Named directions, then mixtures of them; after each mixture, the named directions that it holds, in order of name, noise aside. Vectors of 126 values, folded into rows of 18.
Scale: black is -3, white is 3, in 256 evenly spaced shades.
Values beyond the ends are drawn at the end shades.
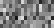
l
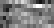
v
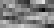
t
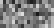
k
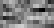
t, v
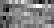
v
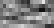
t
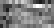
v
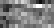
v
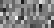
l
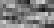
t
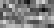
k, t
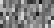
k, l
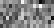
l, v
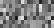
l
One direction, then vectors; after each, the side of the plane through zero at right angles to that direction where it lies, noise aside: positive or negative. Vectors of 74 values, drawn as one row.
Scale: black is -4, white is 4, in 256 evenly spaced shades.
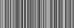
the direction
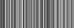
negative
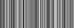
negative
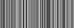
negative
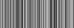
positive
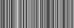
negative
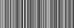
positive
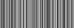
negative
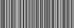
negative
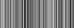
positive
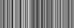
negative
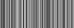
negative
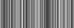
negative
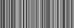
negative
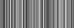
negative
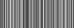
negative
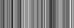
negative
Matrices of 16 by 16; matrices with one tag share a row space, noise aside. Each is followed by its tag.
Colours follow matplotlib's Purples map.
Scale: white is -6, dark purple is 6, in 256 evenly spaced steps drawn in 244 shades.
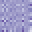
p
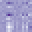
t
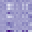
t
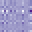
p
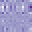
p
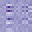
t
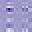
t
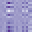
t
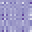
p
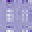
t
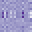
p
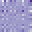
p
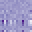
p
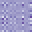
p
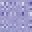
p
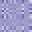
p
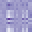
t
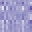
p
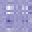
t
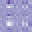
t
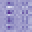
t
